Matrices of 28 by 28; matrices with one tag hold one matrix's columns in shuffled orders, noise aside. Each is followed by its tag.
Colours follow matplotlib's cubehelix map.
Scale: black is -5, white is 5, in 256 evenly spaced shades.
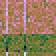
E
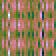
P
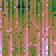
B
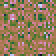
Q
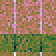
E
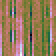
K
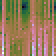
B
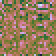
Q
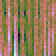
K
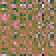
Q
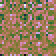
Q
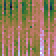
B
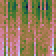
B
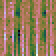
K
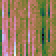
K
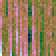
K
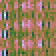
P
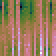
B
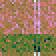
E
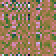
Q
